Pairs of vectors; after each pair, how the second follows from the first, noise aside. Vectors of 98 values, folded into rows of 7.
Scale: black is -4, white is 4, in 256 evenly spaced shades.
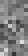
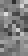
reversed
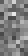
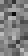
negated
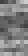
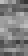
negated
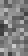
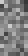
wrapped around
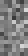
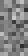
negated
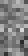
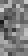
wrapped around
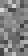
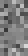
reversed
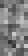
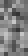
reversed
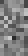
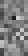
reversed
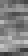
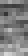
wrapped around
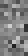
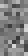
negated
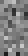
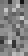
reversed
